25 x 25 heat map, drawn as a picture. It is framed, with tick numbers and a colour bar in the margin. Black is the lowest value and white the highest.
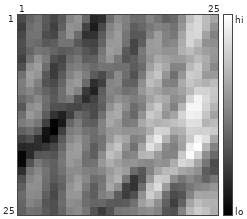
Average level on the scale: 50%. Ninth with the highest average: middle right. Histogram: bell-shaped. Stripes: upright, repeating 5 times. Slope: up to the right.
